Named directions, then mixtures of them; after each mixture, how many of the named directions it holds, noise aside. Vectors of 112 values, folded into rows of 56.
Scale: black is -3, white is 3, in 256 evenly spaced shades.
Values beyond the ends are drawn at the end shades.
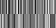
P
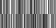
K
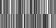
one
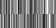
two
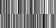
two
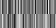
two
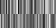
two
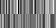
two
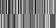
one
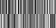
one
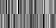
two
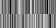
one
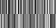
one
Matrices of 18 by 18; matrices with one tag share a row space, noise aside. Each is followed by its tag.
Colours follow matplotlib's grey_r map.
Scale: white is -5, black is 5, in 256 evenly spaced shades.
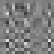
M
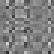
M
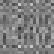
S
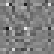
M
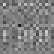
S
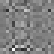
M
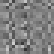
M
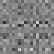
S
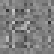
M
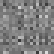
S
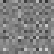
S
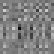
S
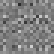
S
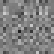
S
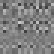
S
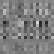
S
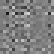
M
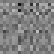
S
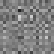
S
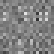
S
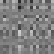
S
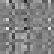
M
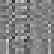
M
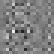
M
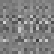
S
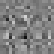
M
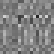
S
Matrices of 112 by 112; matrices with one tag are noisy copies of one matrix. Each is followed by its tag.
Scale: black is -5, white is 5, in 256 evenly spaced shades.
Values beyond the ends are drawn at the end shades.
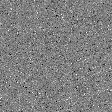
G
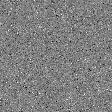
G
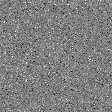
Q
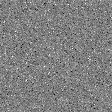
Q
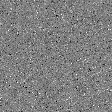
G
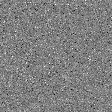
Q
